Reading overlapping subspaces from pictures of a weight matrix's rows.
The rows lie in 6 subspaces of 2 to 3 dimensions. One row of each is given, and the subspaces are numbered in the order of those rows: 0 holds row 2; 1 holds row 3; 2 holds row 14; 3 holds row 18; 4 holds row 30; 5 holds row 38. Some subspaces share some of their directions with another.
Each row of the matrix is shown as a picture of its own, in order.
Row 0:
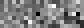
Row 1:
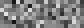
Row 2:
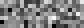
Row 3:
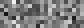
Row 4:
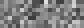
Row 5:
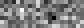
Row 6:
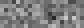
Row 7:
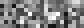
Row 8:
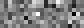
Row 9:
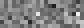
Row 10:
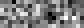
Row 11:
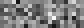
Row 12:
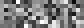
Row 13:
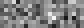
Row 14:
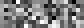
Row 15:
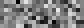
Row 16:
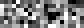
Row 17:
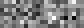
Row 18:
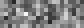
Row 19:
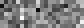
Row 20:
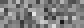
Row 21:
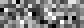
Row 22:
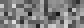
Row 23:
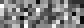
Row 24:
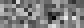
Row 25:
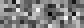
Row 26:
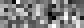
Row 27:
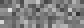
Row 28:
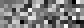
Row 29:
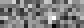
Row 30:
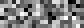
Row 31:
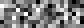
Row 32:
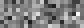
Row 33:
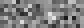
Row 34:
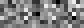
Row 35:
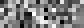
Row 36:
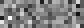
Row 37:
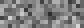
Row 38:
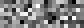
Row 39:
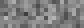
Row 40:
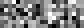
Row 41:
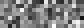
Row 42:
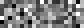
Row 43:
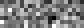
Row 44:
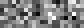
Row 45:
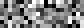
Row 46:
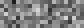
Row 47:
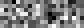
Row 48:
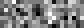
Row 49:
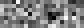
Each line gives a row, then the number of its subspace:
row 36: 4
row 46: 1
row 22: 1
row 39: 3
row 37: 4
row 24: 1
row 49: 1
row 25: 0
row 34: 4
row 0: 5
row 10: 2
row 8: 4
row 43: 0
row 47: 2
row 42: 4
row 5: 0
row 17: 5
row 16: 1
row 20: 3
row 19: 0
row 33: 5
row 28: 5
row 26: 5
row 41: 5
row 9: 5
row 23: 0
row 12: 2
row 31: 0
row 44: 4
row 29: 0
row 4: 5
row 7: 1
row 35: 3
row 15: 2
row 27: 0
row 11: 2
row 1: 1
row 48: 1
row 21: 3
